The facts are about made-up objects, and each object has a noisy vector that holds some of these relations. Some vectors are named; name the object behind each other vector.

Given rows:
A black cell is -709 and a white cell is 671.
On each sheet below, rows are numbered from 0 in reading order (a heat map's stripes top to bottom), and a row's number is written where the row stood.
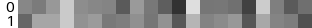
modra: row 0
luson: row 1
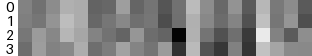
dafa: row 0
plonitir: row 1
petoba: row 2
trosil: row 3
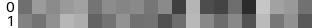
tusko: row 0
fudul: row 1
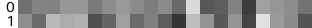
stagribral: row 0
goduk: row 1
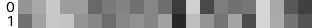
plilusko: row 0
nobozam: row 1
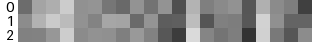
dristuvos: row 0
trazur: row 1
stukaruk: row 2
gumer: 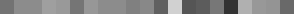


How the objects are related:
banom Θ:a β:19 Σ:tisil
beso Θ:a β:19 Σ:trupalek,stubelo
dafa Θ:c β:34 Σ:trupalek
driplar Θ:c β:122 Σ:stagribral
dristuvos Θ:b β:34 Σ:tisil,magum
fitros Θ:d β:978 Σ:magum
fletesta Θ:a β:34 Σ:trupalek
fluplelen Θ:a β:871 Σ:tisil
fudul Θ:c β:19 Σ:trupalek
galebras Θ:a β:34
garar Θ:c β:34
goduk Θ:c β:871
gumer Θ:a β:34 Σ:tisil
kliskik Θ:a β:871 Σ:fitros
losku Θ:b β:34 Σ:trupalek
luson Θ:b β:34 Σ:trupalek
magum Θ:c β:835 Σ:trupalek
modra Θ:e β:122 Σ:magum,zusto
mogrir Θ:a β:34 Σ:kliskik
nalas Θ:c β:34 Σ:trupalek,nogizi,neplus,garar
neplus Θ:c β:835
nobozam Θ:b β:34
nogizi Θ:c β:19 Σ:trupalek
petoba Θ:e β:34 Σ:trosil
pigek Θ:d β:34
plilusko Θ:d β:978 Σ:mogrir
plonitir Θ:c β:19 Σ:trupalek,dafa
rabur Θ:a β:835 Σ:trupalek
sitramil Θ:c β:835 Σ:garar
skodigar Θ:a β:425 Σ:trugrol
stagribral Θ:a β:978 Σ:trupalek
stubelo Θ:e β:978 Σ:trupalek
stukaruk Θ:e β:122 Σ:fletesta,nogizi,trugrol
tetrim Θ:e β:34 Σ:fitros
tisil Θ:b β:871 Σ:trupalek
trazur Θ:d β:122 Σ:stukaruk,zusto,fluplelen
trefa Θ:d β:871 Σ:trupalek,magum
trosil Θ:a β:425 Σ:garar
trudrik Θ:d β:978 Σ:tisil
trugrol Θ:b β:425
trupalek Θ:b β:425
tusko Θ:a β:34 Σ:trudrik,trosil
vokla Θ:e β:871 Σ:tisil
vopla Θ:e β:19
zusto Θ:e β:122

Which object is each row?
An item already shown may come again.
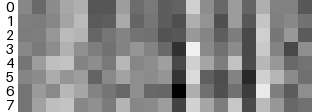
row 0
magum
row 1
neplus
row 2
nalas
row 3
zusto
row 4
trugrol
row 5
galebras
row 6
petoba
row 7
trugrol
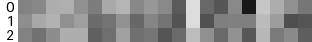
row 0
skodigar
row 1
fitros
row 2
dafa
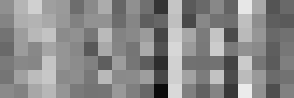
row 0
pigek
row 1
trefa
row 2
trugrol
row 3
trupalek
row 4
vokla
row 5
trugrol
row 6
vopla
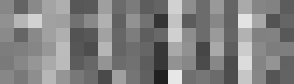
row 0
magum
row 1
pigek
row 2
magum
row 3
garar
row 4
sitramil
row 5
tetrim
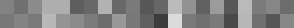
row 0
nogizi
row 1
stubelo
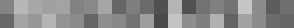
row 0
trudrik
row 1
tisil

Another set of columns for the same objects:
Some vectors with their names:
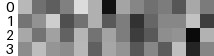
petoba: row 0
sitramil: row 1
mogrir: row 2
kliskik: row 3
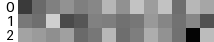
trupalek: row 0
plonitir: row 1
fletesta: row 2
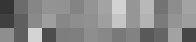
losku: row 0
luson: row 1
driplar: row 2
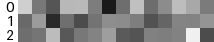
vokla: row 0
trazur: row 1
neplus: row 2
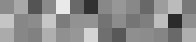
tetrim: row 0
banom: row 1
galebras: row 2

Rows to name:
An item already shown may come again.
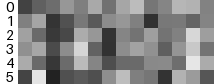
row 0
dristuvos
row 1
plilusko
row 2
modra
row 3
tetrim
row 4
zusto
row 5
fitros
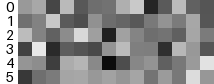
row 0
trudrik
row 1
nalas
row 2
petoba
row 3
fitros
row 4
stukaruk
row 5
nobozam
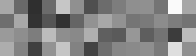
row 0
zusto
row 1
trefa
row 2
skodigar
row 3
vopla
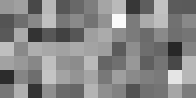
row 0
trudrik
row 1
tisil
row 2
trefa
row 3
tusko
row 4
skodigar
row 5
trugrol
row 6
pigek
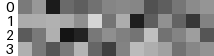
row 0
trazur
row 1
trosil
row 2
magum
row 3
stubelo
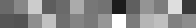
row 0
garar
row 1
tisil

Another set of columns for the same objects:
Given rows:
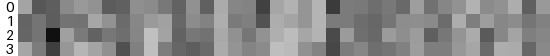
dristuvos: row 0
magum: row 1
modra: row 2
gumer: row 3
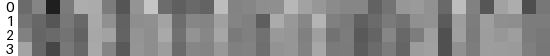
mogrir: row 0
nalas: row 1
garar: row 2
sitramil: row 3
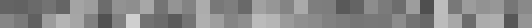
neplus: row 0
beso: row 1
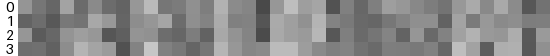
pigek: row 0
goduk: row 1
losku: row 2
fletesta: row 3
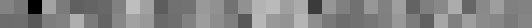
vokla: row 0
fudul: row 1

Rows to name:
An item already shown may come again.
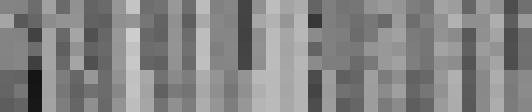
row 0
fitros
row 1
dristuvos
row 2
plilusko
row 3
fitros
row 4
plilusko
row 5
stukaruk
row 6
modra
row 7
stukaruk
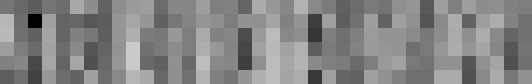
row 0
nalas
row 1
petoba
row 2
trudrik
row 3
trefa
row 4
plilusko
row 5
zusto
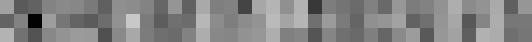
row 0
tisil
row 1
tetrim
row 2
trosil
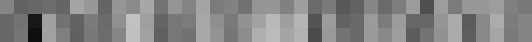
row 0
garar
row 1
vopla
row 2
modra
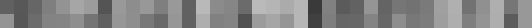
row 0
trugrol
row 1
nobozam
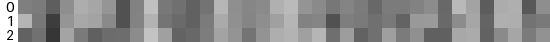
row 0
galebras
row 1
tusko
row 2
stubelo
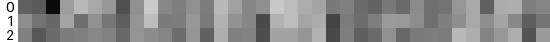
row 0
skodigar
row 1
trazur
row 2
trupalek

